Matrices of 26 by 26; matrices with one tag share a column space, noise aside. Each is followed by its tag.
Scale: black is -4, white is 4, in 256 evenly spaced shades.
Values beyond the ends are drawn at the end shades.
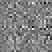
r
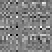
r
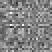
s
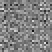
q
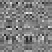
r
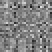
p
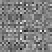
q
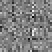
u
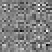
q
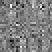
p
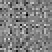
s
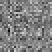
u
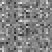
s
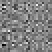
q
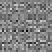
q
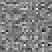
q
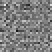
q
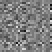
q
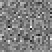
r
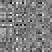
s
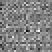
q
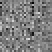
u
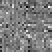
p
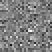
q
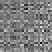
q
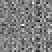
s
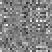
s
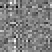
p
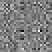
q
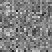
u
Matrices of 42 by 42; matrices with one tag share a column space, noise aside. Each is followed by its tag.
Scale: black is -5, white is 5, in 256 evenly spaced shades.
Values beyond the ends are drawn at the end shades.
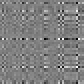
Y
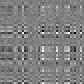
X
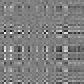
X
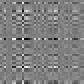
Y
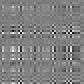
X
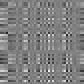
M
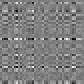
Y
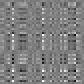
M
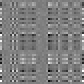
M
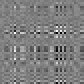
X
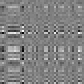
X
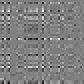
Y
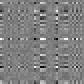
Y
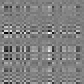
X
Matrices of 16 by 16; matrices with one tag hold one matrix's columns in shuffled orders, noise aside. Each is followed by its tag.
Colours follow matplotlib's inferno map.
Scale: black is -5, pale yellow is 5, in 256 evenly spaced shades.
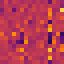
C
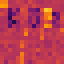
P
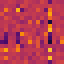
C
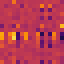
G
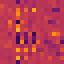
C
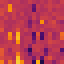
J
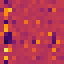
C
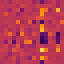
C
